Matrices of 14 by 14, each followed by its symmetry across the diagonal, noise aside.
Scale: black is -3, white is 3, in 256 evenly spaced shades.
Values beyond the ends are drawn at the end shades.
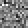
neither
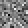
antisymmetric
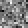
antisymmetric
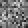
symmetric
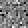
neither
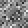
symmetric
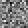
neither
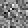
antisymmetric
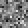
symmetric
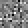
antisymmetric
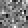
neither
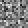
antisymmetric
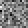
neither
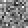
neither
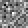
symmetric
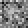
symmetric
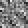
antisymmetric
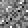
symmetric
